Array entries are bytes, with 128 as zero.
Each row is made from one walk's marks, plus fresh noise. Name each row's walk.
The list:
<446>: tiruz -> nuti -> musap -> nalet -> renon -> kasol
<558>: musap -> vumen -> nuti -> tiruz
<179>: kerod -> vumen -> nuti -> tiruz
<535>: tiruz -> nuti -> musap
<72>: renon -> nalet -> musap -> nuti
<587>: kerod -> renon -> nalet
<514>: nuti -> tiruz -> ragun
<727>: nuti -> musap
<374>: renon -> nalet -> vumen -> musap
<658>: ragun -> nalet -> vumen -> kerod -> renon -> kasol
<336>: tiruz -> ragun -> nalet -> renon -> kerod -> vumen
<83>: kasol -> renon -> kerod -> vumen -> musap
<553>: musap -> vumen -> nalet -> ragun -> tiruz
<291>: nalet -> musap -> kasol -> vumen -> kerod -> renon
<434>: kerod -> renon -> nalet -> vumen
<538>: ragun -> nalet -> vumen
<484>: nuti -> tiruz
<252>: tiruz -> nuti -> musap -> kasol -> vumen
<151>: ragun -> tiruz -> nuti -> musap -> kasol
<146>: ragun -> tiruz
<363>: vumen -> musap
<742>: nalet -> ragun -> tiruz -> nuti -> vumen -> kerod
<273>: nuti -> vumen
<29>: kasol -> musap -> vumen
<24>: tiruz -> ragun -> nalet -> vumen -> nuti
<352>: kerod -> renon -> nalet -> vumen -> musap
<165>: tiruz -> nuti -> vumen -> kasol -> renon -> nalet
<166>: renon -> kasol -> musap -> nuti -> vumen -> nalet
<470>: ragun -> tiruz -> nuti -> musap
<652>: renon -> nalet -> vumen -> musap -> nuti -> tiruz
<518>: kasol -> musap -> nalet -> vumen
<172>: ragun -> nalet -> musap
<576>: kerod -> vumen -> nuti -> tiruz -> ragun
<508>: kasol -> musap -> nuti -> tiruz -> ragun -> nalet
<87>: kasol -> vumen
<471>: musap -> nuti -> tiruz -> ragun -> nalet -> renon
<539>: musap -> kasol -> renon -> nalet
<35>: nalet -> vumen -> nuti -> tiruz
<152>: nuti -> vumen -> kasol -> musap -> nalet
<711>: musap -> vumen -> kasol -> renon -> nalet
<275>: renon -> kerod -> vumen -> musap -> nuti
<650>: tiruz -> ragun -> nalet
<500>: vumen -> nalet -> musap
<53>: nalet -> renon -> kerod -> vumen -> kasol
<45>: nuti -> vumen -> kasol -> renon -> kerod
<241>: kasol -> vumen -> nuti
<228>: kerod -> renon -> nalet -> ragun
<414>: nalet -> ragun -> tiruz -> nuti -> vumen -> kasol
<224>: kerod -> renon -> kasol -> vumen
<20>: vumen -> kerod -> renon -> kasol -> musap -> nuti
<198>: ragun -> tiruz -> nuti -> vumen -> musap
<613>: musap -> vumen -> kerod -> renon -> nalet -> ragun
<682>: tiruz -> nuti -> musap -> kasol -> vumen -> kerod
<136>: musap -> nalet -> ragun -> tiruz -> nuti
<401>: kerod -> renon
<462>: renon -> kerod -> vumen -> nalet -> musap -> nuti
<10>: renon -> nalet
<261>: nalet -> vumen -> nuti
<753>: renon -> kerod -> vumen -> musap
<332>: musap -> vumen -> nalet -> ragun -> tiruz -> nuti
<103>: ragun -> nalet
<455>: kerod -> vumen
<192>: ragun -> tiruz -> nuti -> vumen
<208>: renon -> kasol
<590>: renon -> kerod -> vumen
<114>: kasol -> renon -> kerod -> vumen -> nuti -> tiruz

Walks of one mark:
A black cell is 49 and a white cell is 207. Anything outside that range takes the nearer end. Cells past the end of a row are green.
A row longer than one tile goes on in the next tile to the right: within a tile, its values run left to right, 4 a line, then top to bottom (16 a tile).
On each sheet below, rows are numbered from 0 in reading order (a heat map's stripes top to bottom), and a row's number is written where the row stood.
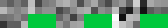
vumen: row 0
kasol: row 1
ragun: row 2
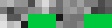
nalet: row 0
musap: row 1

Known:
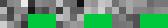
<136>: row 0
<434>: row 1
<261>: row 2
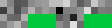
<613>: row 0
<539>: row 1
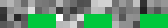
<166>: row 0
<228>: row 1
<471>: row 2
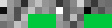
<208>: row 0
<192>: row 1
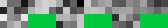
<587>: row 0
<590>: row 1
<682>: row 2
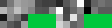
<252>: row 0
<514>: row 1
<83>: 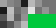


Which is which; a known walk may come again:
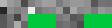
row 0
<374>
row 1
<261>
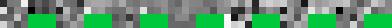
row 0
<470>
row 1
<352>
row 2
<500>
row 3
<652>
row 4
<103>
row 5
<53>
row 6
<539>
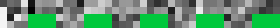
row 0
<146>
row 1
<434>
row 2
<241>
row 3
<83>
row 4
<727>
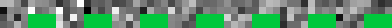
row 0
<711>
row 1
<514>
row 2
<576>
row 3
<35>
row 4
<336>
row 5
<20>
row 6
<252>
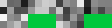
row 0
<587>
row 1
<136>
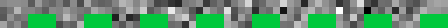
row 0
<446>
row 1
<114>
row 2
<152>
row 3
<179>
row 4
<24>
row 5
<208>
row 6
<192>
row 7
<613>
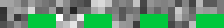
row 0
<166>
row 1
<228>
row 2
<471>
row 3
<275>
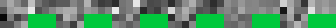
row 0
<29>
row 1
<682>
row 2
<198>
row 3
<558>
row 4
<165>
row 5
<291>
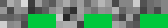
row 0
<508>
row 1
<538>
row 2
<332>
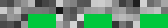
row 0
<273>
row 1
<10>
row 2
<455>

